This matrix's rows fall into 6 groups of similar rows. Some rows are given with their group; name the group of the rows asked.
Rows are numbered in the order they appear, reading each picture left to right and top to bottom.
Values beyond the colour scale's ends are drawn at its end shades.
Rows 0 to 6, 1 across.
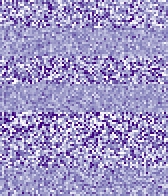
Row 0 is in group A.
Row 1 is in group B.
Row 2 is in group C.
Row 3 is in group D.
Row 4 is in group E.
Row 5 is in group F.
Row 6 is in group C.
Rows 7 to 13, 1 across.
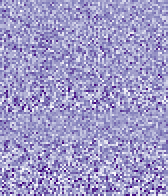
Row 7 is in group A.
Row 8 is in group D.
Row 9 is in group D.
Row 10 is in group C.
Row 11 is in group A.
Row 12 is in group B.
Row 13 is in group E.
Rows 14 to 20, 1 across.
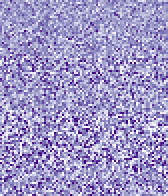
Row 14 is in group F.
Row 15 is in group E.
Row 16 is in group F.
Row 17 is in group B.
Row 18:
B
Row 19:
E
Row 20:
D
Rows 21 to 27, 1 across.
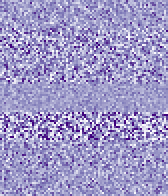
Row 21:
C
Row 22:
A
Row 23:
C
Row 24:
B
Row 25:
F
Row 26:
F
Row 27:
D
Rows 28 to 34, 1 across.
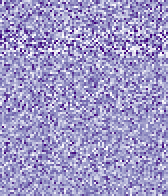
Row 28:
E
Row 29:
D
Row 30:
F
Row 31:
C
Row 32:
E
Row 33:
D
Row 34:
E
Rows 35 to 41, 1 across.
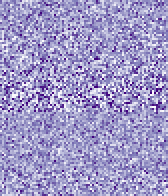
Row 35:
E
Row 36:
B
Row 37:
E
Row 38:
E
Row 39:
C
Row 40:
E
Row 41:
B
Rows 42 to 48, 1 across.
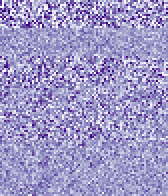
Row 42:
A
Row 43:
A
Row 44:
C
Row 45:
D
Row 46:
F
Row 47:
F
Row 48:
D
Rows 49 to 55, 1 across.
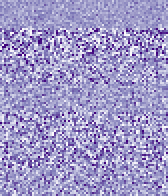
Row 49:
D
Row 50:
E
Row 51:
F
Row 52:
B
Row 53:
B
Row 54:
C
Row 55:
C
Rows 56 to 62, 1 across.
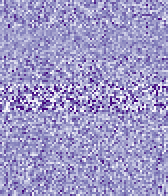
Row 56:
C
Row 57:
C
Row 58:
F
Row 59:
F
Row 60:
B
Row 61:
D
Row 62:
C
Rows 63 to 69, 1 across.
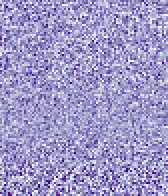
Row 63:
B
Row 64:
D
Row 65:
D
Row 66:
E
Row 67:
B
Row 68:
C
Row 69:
C
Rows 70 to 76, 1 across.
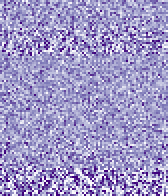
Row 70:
F
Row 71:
C
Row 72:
D
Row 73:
A
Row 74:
C
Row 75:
D
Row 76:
C
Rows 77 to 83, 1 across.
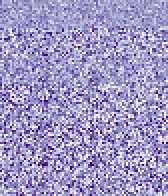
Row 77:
A
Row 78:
B
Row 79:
F
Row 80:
A
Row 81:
D
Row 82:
F
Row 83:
D
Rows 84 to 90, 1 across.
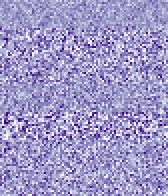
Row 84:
F
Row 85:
C
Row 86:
D
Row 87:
C
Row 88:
B
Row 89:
D
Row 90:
D
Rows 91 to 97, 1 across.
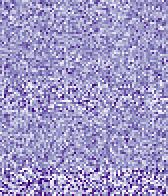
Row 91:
E
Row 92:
E
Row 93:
D
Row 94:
B
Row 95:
E
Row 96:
C
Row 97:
E
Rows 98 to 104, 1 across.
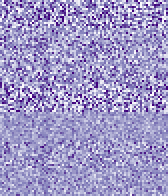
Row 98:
C
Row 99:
D
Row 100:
F
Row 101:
E
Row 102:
F
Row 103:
D
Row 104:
E
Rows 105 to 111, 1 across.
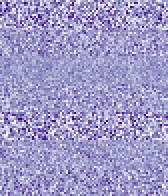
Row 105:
D
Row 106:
F
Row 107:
D
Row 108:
B
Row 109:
B
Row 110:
A
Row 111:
C
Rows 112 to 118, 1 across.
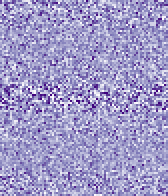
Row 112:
E
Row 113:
B
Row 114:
B
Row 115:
E
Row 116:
B
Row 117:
F
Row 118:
A
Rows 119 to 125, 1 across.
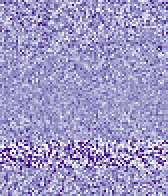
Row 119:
F
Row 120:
D
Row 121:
C
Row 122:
E
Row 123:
A
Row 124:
A
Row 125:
C
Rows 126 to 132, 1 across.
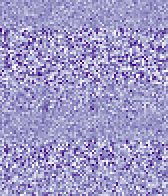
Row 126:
D
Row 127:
E
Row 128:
B
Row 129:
F
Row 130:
D
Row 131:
C
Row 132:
B
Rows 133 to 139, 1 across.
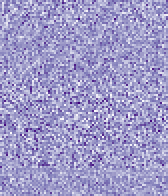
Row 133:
B
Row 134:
C
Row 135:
C
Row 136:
A
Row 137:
D
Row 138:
F
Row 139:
A
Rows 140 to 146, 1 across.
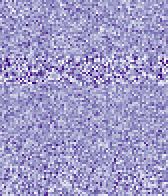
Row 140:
A
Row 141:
E
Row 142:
D
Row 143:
E
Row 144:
E
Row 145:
B
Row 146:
B
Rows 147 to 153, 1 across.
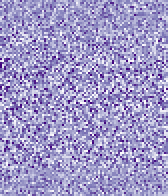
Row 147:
C
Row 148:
A
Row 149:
D
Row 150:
D
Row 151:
B
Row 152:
B
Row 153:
D
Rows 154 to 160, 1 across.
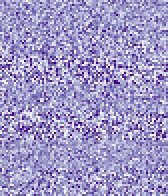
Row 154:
F
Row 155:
F
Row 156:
A
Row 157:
C
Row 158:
E
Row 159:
E
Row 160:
E
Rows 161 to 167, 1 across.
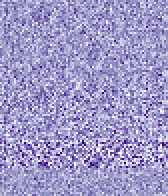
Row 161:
C
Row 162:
F
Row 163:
C
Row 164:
C
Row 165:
B
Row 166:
F
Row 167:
D
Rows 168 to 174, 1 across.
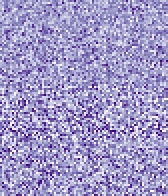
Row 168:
B
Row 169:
E
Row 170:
E
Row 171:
B
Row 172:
A
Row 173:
A
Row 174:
E
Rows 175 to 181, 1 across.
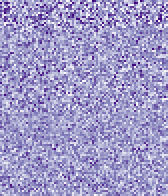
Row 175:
D
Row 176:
E
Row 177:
B
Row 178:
B
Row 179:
D
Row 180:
B
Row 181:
A
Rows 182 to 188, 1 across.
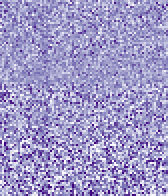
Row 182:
D
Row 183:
F
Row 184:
B
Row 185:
A
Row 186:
D
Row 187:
E
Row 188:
F
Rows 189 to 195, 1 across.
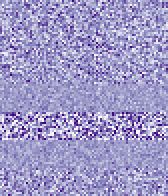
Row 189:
F
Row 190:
A
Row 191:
A
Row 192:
F
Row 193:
B
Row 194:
C
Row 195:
C
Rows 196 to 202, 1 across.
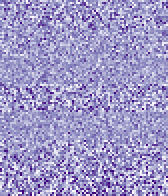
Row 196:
F
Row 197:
B
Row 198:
F
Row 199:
F
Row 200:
E
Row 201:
C
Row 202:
C
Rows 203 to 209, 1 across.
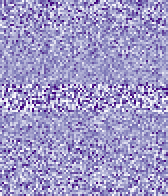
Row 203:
E
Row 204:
F
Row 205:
C
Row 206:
B
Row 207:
E
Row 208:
A
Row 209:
E
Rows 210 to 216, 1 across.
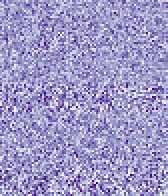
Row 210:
F
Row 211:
C
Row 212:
B
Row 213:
C
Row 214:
A
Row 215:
C
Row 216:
D
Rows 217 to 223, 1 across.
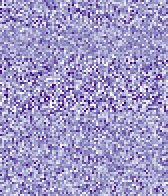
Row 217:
A
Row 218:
E
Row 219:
D
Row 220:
C
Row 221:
A
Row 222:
A
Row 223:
B
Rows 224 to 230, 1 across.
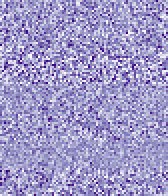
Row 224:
C
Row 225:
D
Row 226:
B
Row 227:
F
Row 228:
A
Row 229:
F
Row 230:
D
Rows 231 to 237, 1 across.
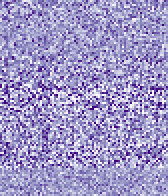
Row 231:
E
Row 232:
C
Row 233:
E
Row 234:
E
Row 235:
F
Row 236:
D
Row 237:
A
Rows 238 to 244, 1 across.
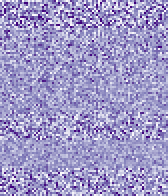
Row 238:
D
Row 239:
D
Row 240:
F
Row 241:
A
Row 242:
A
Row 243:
B
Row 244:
A
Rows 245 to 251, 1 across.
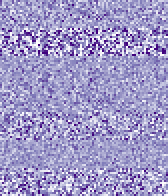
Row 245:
A
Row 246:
F
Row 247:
F
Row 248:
A
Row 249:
E
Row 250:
B
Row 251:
B
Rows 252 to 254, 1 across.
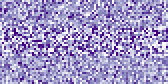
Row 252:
D
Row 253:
B
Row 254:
B
